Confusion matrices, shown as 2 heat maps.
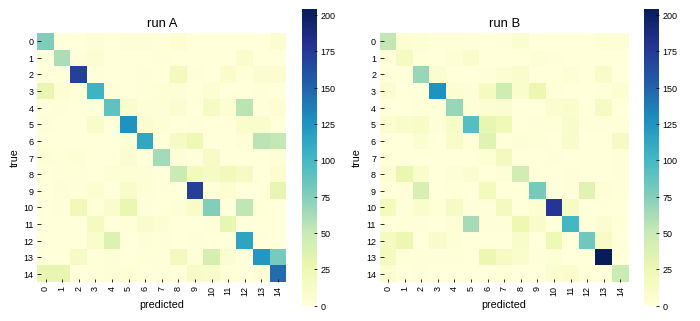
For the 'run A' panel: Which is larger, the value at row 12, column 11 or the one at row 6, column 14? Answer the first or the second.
the second
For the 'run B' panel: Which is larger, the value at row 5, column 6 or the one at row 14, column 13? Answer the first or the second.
the first
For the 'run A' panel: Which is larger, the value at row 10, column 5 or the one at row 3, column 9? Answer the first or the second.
the first
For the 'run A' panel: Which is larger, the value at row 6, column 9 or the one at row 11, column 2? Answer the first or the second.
the first
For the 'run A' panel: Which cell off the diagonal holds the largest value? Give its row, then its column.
13, 14
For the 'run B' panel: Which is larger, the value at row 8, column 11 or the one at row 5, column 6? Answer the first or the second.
the second
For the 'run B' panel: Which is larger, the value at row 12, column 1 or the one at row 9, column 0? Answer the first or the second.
the first
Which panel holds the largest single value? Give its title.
run B
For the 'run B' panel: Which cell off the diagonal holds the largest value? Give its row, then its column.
11, 5
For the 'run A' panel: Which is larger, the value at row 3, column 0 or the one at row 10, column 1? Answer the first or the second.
the first
